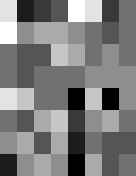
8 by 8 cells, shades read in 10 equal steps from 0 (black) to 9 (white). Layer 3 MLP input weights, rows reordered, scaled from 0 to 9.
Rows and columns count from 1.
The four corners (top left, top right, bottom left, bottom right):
8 4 1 4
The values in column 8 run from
3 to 5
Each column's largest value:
9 7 6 7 9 8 6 5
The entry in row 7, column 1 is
5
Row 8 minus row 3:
-3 2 3 -2 -6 2 -2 0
